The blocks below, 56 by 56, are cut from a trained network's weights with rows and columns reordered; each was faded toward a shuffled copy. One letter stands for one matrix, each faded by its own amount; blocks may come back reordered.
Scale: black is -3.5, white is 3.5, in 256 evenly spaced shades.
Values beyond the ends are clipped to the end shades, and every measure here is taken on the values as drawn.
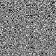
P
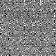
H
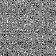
H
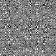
H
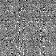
H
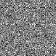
P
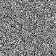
P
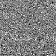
P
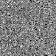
P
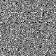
P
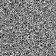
P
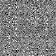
H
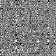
H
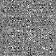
H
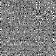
H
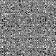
H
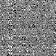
H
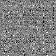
H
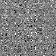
H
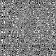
H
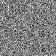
P
